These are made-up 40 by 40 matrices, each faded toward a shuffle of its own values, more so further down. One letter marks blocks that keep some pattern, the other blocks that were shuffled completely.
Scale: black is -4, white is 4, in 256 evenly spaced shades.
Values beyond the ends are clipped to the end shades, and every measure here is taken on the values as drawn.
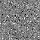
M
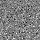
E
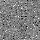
M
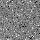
E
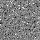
E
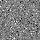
M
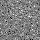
E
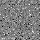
M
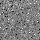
E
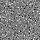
E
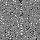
M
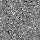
E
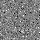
E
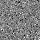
E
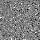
M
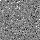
E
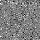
M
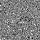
M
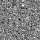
M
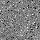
E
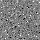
E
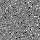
E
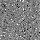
M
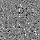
M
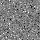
E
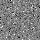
E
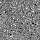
E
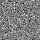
E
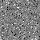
M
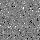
E
